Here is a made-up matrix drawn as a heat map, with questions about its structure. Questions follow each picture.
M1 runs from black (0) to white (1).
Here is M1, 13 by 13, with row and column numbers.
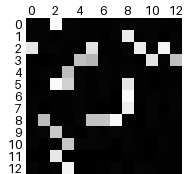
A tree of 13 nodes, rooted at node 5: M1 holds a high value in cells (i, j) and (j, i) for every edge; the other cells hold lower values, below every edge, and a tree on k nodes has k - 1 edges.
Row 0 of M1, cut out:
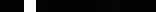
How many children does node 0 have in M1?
0
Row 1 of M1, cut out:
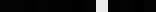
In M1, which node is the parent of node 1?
8
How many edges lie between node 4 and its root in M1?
2
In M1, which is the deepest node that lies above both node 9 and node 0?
2
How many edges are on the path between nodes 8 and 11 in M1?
3
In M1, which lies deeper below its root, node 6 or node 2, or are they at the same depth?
node 6
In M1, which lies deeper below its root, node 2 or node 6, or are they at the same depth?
node 6
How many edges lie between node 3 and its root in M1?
1
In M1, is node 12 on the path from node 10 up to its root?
no
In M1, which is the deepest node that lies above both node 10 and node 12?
3
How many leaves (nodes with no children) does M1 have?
9
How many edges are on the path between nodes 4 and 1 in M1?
4
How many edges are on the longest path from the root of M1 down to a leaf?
2
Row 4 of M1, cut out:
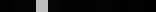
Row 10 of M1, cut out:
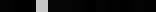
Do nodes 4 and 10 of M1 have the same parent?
yes
